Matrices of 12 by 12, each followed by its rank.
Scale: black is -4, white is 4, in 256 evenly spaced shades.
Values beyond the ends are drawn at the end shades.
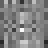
two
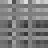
one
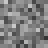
full rank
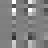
one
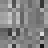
two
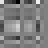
one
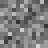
full rank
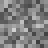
full rank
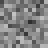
full rank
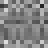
two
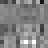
two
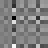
one
